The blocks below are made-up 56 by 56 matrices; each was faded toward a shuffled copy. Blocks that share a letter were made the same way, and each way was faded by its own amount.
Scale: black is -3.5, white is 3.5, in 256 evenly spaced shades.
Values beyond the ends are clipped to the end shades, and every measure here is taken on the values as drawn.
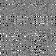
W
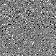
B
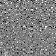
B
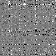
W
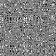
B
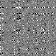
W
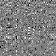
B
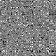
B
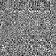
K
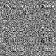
K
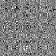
K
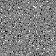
B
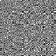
K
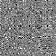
B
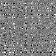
W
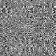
K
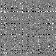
W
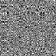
K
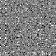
B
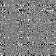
W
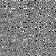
B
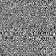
K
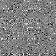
B
